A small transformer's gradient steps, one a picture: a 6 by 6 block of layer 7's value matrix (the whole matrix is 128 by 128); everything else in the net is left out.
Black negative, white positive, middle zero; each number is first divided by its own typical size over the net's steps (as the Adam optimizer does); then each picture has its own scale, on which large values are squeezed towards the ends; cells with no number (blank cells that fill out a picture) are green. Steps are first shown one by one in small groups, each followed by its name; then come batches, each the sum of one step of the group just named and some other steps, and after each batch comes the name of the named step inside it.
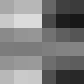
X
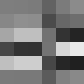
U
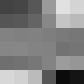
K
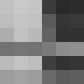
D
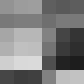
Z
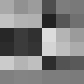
U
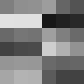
X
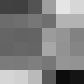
K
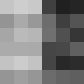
D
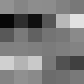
U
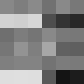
X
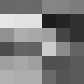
D
